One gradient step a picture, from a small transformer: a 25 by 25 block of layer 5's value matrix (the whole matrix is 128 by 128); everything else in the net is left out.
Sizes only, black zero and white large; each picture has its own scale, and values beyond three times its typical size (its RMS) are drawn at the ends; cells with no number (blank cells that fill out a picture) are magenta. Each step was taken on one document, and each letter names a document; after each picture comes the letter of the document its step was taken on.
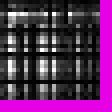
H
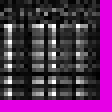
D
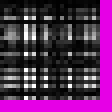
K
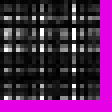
D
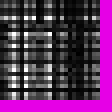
K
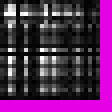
H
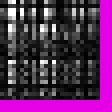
H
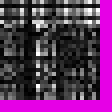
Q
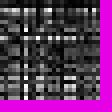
K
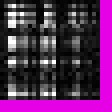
H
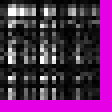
H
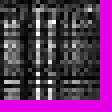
Q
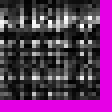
Q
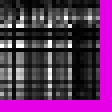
Q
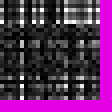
Q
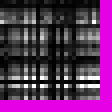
K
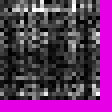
D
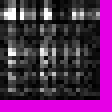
H
